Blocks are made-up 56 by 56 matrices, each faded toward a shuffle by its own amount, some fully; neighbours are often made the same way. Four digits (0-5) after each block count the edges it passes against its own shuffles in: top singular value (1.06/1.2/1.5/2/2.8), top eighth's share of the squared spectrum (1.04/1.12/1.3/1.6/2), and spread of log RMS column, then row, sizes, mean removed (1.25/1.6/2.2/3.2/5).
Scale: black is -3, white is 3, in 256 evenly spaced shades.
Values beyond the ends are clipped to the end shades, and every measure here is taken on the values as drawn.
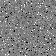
0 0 0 0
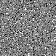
2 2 0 0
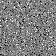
1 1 0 0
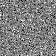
0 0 0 0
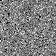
1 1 0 0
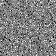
1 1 0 0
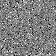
0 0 0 0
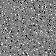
1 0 0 0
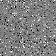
3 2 1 1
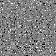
3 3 0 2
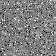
2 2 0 0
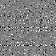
4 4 1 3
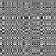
5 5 4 4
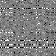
4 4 1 3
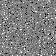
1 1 0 0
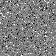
0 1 0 0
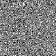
3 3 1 1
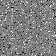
1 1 0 0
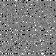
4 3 1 2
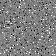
1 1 0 0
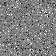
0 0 0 0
